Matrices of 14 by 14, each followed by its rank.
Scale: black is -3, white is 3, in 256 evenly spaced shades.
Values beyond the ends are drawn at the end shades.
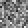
full rank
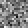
full rank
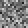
full rank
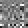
three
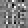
three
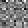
three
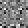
three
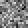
full rank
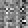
three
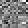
three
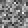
full rank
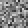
full rank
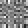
three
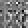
three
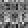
three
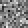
full rank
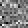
three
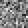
full rank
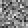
full rank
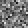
full rank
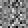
three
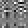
three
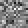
three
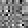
three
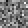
full rank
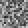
full rank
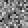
full rank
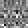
three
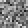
full rank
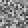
full rank
